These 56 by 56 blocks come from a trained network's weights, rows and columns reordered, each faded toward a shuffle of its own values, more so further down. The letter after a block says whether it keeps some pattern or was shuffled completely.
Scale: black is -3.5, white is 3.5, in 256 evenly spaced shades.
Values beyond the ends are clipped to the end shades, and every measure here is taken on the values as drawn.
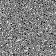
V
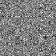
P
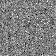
V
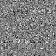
P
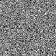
P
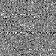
P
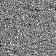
V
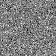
V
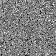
V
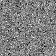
V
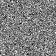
V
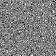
P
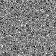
P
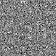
P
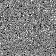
V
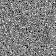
V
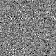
P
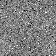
V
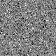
V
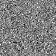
P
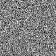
P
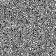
V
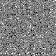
P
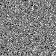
P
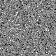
V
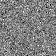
V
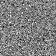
V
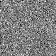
V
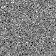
P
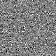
P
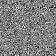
P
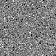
P
